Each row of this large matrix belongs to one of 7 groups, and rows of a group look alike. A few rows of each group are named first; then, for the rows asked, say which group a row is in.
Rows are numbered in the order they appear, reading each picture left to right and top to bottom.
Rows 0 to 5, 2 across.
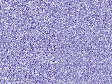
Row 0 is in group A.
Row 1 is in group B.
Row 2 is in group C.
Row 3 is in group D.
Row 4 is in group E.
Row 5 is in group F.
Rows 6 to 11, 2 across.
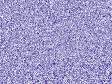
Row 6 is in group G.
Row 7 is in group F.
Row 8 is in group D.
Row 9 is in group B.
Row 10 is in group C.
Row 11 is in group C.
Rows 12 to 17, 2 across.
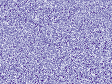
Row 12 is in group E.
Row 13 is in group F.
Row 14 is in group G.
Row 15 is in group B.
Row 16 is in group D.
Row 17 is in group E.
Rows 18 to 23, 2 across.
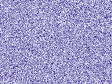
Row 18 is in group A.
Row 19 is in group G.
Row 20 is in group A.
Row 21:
C
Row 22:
F
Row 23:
C
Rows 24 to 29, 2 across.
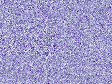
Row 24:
G
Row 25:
C
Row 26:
C
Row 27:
A
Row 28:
B
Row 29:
A
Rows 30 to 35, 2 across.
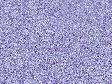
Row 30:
A
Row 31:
B
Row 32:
D
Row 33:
F
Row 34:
C
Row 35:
A
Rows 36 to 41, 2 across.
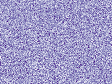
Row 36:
E
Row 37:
C
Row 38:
A
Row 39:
A
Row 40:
A
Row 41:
G
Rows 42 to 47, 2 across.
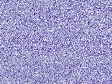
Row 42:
E
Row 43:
A
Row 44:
D
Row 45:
F
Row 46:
E
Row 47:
F
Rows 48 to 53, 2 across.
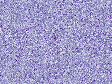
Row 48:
G
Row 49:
E
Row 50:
A
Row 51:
G
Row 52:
E
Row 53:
F
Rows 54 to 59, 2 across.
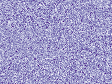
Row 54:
C
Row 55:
E
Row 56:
B
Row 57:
E
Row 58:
D
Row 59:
G
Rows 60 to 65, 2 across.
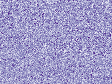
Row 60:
D
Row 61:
G
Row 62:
F
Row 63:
C
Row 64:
B
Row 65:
D
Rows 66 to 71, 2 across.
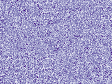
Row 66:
D
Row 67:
F
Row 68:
G
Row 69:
F
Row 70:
D
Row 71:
B
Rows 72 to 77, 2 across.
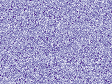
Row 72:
F
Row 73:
B
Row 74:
C
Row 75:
F
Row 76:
E
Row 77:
A
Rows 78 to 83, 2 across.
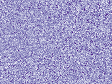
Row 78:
G
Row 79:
B
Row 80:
A
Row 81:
E
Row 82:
A
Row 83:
G
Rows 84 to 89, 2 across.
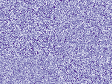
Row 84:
C
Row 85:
G
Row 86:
C
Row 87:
D
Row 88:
G
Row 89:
E
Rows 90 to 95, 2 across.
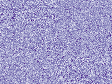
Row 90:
F
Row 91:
F
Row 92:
B
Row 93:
C
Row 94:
D
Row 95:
E
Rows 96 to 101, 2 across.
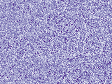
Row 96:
B
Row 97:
A
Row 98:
C
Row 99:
B
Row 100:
E
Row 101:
C
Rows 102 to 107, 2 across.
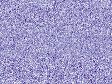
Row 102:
E
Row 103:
E
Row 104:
F
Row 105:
E
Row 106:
B
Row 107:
D
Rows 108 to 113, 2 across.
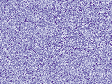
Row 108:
E
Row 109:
D
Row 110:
E
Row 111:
A
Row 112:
A
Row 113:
A
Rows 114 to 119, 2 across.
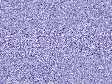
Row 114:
A
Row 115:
G
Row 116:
A
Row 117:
E
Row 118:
C
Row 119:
D
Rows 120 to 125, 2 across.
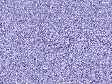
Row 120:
G
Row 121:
D
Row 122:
G
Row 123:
F
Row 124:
D
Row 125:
E
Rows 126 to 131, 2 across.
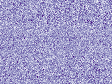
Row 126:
B
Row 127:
B
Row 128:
F
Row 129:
F
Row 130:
D
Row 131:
D
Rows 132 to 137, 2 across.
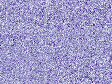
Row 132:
B
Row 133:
C
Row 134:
F
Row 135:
D
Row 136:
B
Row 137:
E
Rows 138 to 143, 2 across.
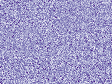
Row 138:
A
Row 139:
D
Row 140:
B
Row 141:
B
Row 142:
G
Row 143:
C
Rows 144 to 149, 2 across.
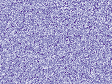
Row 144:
C
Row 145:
A
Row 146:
E
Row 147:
F
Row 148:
D
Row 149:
E
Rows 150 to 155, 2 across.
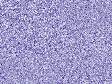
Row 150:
A
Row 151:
G
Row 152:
E
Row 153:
A
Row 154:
D
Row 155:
C
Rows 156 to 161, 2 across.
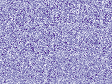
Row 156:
C
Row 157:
B
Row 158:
C
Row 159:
B
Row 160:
B
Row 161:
B
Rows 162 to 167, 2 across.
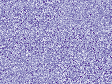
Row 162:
D
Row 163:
G
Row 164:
D
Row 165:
D
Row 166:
A
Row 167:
G
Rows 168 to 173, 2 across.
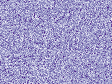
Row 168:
E
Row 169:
F
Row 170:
B
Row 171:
B
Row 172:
A
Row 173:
E
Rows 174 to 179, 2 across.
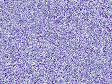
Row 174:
G
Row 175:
F
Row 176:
A
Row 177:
B
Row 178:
A
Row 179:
E
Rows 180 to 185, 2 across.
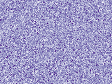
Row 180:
F
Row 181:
B
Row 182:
D
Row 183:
C
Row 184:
E
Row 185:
E
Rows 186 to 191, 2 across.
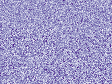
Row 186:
G
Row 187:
E
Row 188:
F
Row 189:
C
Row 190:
F
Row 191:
C
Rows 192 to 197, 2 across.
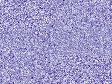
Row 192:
A
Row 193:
E
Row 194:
G
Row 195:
B
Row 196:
G
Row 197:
C
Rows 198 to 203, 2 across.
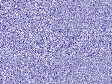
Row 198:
A
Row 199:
D
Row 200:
B
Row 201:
F
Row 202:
G
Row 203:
F
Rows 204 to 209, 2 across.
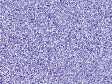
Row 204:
G
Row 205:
G
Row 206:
D
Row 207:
B
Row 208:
G
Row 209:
D
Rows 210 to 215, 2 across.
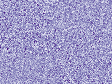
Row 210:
D
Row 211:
B
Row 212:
E
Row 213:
D
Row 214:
B
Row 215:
C
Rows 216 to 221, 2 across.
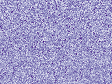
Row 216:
G
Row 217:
A
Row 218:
D
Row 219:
D
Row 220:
F
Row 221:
E
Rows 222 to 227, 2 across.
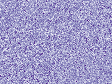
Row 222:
D
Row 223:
F
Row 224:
E
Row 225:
B
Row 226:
C
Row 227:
G
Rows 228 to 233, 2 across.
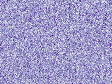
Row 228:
E
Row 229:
B
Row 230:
F
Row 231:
G
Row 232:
D
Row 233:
B
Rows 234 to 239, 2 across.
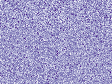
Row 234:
A
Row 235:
G
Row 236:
D
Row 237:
G
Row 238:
B
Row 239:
F
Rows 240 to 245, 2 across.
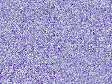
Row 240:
C
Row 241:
E
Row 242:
C
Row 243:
D
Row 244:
F
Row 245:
A
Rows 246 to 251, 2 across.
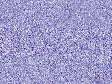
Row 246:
F
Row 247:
F
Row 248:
G
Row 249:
E
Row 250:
A
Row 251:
E
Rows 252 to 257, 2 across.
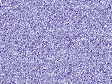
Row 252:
A
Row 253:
C
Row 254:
D
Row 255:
F
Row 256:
D
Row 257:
F
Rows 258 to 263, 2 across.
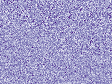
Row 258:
G
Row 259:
F
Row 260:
A
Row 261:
E
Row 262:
A
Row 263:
E
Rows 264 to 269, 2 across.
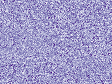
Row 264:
G
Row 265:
G
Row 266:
F
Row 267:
A
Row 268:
F
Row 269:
C
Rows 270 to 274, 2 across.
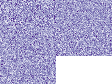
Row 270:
E
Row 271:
C
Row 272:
E
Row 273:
G
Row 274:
C
